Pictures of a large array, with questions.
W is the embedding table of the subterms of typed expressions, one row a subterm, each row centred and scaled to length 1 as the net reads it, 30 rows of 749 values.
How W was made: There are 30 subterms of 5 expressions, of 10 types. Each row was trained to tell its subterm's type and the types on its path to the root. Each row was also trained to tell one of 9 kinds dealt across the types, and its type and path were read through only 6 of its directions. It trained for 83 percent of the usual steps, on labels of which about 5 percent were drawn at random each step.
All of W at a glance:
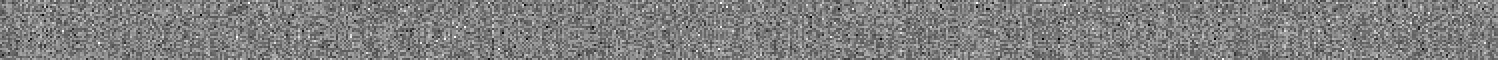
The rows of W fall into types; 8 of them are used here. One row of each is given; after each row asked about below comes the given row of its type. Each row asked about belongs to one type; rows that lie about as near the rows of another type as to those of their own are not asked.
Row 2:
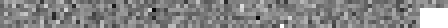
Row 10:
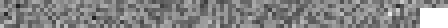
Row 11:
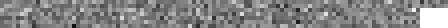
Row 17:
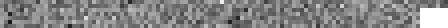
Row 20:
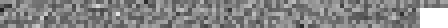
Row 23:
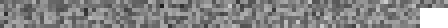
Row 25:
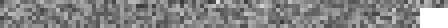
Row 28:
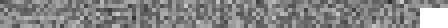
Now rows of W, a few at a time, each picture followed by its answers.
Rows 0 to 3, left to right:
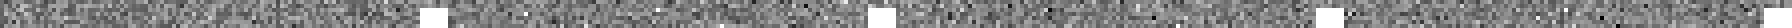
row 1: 11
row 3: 2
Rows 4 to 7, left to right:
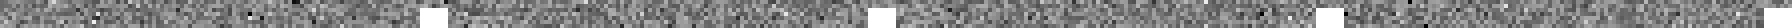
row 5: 28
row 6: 23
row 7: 10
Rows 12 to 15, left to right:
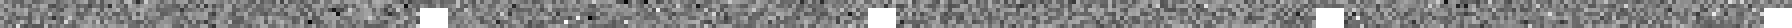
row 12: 17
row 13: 25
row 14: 20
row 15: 10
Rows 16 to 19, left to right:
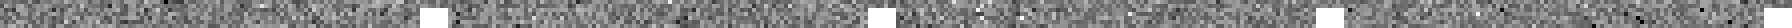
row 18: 10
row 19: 17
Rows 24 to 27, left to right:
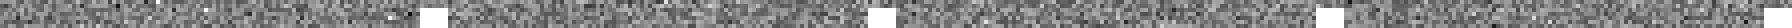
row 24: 20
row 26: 11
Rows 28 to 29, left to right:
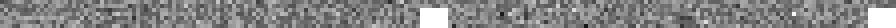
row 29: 17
